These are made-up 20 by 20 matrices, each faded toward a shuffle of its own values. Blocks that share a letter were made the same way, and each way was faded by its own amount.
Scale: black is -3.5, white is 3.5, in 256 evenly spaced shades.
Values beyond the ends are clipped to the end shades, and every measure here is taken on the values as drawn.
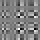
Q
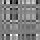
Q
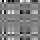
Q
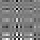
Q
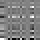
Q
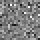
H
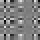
Q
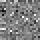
H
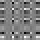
Q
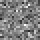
H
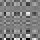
Q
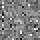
H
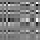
Q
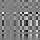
Q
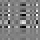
Q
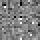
H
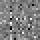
H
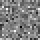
H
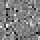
H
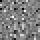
H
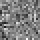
H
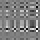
Q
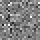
H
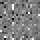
H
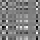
Q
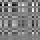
Q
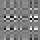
Q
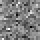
H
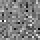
H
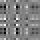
Q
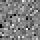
H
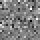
H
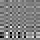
Q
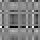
Q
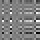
Q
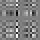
Q
